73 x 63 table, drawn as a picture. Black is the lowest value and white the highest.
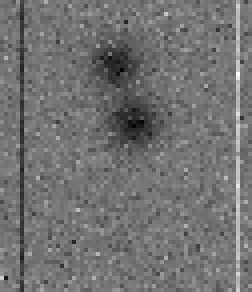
No regular stripes run through it. The halves do not mirror each other. A few values lie far out on both sides of the bulk. Columns 6 and 60 stand out from the rest. There are two dips.
